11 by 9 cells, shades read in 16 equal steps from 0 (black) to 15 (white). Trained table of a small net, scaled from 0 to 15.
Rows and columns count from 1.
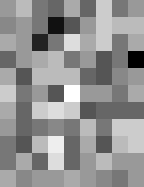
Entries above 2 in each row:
9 8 8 8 9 9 9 9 9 9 9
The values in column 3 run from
2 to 12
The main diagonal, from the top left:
9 9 2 11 11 9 6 12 12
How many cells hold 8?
5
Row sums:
77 73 80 64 76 83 76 79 81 80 79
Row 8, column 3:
7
